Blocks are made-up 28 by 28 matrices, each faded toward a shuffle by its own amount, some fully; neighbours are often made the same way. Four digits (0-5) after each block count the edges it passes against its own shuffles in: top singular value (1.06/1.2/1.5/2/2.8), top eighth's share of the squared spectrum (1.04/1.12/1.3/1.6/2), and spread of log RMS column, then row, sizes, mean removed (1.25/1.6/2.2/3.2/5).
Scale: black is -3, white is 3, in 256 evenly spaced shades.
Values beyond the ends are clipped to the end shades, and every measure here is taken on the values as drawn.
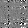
2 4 2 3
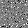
1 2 0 1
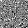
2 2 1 0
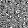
1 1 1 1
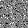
0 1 0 0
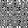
3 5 2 2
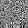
3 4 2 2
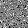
0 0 0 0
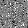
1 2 1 0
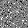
0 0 0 0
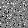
0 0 1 0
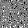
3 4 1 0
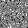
0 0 0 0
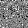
2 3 0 1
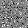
2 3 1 0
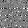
3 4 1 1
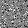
0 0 0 0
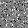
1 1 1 1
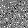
0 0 0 0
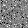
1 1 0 0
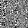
1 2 2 0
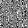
1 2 3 0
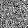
0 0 0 0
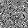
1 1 1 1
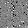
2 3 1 0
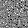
1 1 0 0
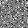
2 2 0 0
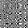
3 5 3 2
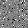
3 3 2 0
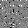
2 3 1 0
